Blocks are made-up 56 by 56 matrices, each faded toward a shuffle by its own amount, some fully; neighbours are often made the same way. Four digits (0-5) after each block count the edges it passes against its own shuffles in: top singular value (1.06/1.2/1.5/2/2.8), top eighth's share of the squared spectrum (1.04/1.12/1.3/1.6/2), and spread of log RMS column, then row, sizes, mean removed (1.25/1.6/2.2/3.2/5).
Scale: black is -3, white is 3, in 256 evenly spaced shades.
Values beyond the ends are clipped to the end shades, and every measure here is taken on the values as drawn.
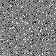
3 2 0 1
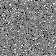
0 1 0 0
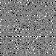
4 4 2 2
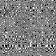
4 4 2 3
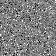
1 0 0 0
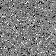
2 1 0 0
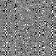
4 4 3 2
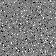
0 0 0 0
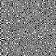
4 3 2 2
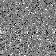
3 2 0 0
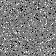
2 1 0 0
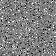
0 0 0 0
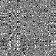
4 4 2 2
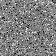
0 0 0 0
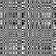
5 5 4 4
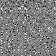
3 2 1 0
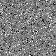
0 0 0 0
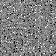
3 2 1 0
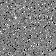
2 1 0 0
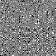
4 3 2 2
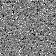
1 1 0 0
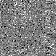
3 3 0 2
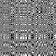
4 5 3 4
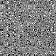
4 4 2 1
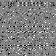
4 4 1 3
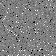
0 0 0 0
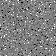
1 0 0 0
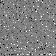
2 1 0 0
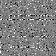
3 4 0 2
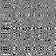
4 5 2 3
